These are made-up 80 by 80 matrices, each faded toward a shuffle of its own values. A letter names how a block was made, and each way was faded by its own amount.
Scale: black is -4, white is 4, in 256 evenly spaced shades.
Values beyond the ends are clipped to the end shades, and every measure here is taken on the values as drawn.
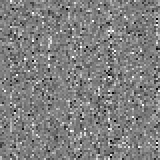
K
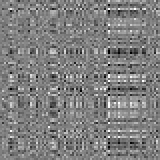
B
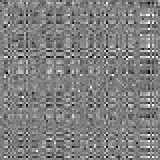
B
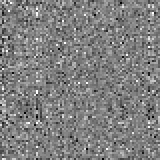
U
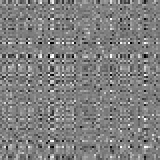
B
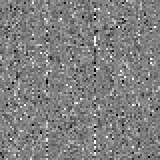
K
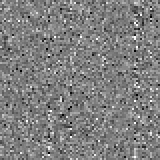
K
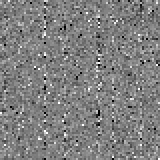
K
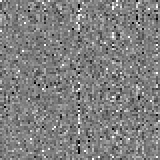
U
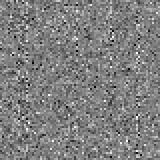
K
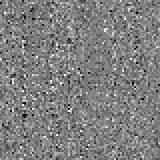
K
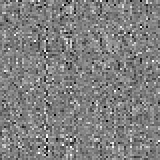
U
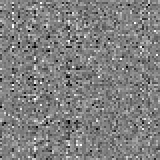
U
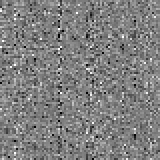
U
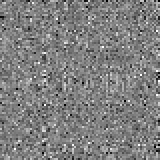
U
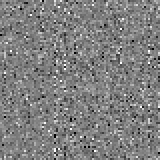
K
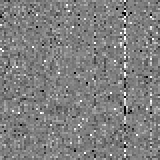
U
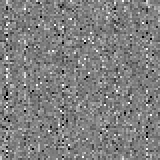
K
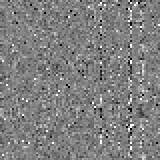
U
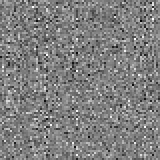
U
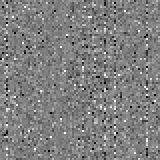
K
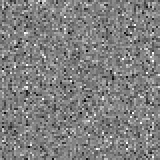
K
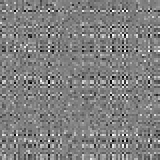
B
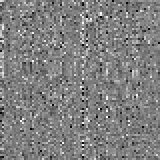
U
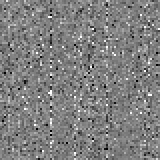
K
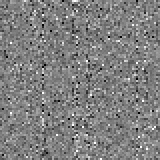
K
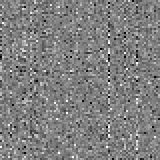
U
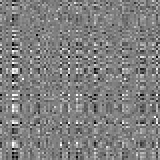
B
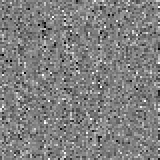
K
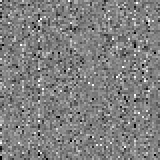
K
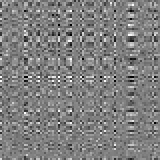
B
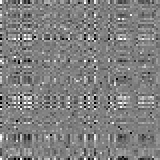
B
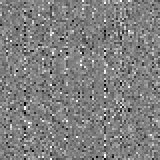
U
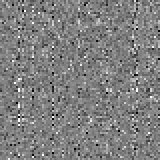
U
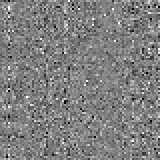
U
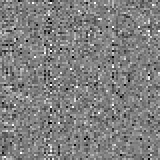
U
